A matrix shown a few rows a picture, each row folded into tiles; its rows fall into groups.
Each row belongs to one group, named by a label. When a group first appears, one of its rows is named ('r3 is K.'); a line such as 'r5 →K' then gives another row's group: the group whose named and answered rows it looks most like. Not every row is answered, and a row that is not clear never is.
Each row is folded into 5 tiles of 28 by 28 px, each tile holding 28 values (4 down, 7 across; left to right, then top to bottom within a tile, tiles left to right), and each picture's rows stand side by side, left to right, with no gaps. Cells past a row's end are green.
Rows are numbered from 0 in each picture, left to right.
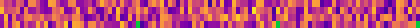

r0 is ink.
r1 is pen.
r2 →pen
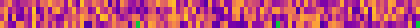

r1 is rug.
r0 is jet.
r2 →rug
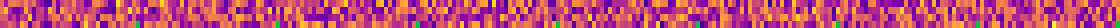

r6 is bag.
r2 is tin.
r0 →pen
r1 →pen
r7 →ink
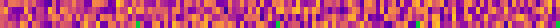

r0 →pen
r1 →ink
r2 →ink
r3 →jet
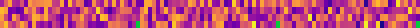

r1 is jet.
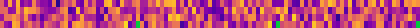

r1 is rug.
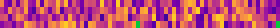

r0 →tin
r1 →jet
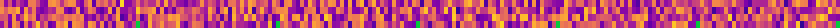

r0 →ink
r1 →rug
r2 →jet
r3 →jet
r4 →jet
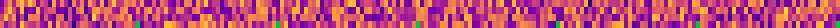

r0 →rug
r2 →ink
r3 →jet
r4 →rug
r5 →jet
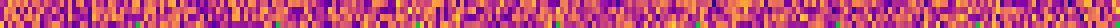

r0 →rug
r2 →pen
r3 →rug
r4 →bag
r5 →jet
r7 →ink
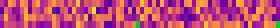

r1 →tin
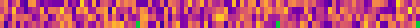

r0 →bag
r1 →jet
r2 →pen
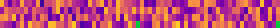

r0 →tin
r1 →ink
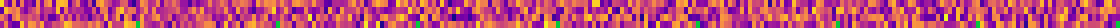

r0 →tin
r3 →tin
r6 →ink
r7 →jet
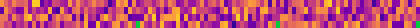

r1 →rug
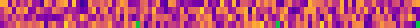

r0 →tin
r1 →bag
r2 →jet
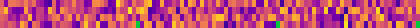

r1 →jet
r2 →jet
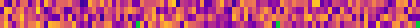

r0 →tin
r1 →rug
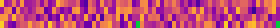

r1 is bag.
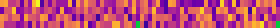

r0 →bag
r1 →bag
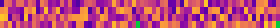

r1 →tin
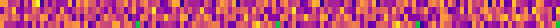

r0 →bag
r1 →bag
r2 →bag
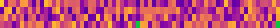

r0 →tin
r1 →ink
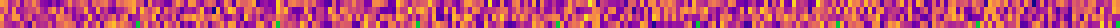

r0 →bag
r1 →ink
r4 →rug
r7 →rug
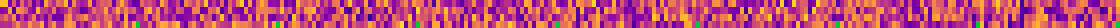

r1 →tin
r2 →ink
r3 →ink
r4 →rug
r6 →rug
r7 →ink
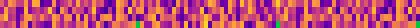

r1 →ink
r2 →pen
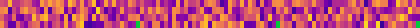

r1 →ink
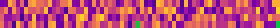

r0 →jet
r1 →ink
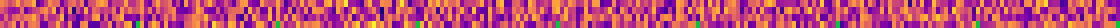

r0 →rug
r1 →ink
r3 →rug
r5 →ink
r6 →pen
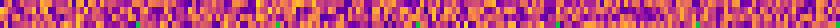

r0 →jet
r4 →tin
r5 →pen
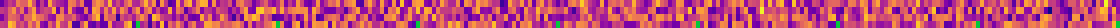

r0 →rug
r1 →tin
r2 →ink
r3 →tin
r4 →pen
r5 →jet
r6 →pen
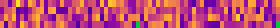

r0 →rug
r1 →rug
